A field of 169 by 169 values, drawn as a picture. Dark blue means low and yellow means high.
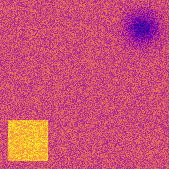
Ninth with the highest average: bottom left. Average level on the scale: 50%. Dips: one, in the top right. Mirror symmetry: none. Odd patch: higher, in the bottom left. Stripes: none. Ninth with the lowest average: top right.
